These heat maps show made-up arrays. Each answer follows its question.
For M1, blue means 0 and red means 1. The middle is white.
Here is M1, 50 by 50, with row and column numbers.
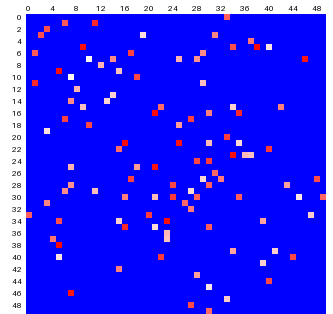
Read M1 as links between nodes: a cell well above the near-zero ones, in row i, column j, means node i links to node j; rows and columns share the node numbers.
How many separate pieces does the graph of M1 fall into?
6
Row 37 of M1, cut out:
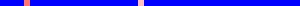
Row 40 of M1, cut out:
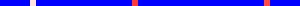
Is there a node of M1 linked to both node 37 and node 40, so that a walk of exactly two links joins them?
no
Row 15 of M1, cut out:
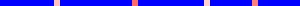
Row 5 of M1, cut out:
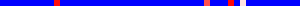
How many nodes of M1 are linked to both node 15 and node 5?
2
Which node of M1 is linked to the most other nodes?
node 30
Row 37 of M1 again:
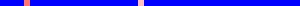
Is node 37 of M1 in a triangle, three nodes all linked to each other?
no
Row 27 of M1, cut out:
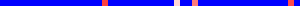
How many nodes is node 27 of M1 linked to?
4
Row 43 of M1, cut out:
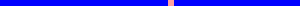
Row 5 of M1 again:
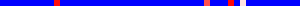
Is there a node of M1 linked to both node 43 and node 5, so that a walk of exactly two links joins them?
no
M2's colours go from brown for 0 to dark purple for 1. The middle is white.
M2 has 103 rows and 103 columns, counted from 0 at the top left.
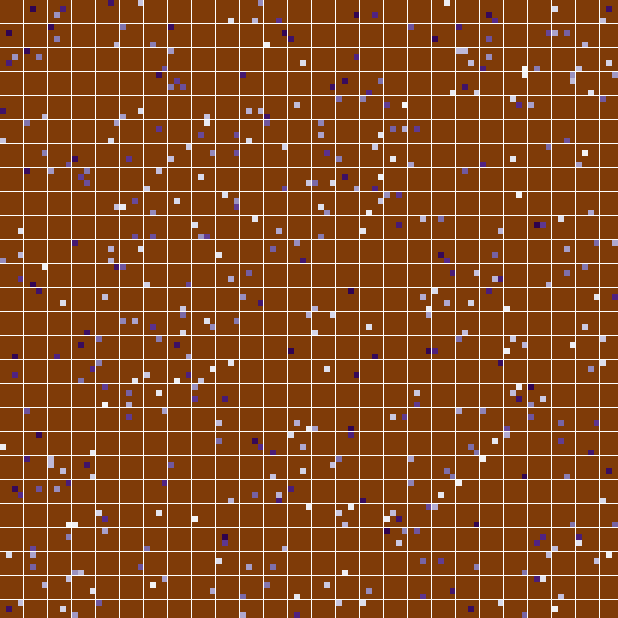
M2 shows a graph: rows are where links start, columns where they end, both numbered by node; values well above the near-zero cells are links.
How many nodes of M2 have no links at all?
0
